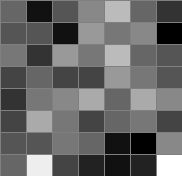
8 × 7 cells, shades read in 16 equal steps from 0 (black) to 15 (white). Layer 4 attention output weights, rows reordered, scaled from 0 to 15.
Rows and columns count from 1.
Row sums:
40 35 48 39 52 42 32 44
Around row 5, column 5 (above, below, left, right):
9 6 10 10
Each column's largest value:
7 14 9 10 11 10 15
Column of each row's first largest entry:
5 4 5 5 4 2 7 7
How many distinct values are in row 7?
6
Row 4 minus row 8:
-2 -8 0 2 8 5 -10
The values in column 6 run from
0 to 10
